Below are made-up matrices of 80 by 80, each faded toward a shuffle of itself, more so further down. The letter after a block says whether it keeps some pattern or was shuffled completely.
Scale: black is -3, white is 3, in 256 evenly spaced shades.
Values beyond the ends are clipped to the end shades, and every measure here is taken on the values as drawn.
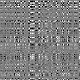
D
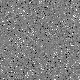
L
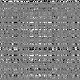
D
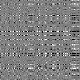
D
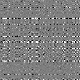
D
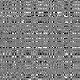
D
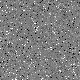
L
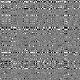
D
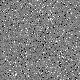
L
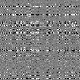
D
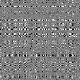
D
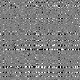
D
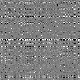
D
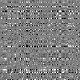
D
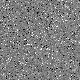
L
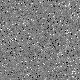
L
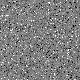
L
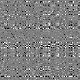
D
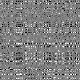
D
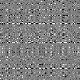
D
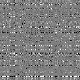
D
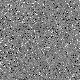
L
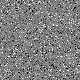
L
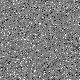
L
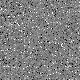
L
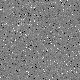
L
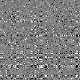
D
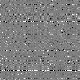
D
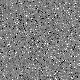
L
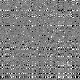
D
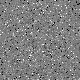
L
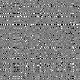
D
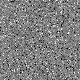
L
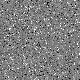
L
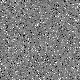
L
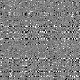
D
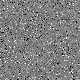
L
